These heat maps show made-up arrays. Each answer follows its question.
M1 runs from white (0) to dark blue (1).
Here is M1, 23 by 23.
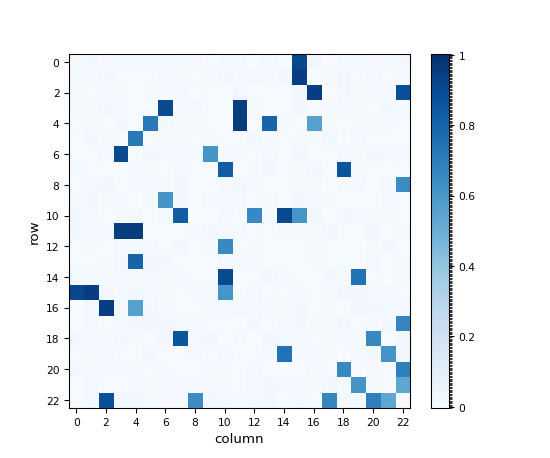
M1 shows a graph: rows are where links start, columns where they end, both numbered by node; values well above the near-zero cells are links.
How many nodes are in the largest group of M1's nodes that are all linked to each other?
2
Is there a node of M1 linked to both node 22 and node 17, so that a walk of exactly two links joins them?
no
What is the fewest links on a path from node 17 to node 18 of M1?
3
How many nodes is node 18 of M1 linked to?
2
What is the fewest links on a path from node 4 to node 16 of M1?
1
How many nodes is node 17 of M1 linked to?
1
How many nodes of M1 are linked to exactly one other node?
8
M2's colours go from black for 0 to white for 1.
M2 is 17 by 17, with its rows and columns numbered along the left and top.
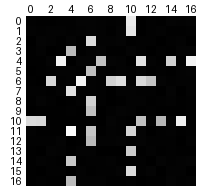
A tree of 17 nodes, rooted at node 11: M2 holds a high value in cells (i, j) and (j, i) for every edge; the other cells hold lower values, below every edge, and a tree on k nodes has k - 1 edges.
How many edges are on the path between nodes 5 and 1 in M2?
4
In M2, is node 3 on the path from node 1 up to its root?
no
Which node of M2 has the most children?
6
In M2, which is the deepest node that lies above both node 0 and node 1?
10
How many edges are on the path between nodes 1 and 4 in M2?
3
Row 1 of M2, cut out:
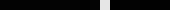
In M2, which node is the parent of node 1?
10
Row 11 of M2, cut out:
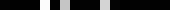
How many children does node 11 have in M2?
3
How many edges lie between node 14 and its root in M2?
2
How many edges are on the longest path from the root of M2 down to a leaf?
2
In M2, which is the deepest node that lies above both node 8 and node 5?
6
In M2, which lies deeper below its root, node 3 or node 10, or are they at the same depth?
node 3
